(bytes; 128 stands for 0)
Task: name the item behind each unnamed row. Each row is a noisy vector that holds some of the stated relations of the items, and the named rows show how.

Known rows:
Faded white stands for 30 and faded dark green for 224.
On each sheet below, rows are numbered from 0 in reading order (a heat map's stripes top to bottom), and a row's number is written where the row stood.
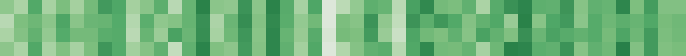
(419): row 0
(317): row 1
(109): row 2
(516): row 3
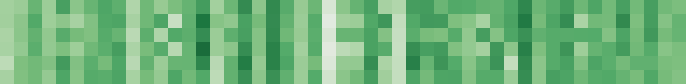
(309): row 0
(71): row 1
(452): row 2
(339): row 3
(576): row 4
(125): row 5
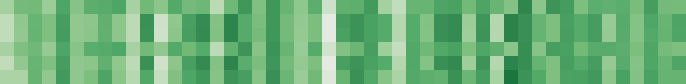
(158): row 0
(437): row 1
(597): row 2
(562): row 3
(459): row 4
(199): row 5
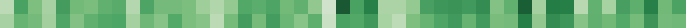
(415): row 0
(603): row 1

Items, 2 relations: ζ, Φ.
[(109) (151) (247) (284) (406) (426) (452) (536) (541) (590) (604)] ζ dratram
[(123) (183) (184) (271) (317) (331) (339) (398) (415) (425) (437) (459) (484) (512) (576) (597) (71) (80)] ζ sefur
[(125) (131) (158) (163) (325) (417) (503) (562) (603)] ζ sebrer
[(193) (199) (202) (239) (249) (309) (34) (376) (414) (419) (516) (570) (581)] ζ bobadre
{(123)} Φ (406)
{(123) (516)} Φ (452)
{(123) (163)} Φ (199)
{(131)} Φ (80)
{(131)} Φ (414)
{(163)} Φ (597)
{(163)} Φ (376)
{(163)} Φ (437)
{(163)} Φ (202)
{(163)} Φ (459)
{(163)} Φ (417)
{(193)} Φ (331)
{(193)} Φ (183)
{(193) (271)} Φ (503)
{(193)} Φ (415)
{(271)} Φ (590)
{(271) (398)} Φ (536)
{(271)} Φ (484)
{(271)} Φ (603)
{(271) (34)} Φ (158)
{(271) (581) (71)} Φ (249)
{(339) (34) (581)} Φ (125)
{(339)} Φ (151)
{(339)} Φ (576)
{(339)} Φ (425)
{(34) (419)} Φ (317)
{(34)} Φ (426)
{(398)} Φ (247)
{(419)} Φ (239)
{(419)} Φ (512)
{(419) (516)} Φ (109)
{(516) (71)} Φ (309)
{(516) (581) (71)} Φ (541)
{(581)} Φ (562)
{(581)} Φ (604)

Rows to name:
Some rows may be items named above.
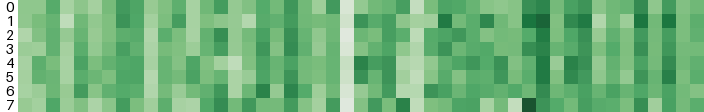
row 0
(131)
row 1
(193)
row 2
(184)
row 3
(570)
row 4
(503)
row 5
(247)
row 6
(239)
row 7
(163)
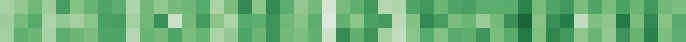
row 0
(249)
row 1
(398)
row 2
(247)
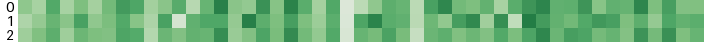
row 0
(419)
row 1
(417)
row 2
(284)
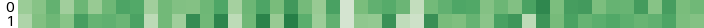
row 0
(325)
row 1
(151)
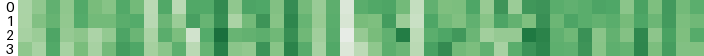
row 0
(406)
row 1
(109)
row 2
(123)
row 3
(419)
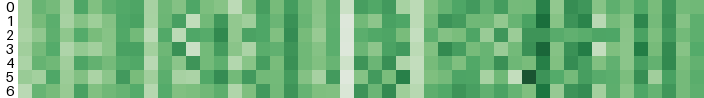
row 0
(603)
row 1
(271)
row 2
(406)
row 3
(398)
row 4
(590)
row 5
(163)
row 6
(484)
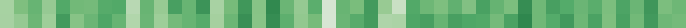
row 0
(541)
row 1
(414)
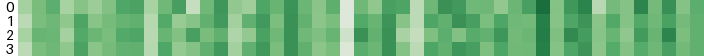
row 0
(271)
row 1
(80)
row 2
(536)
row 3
(80)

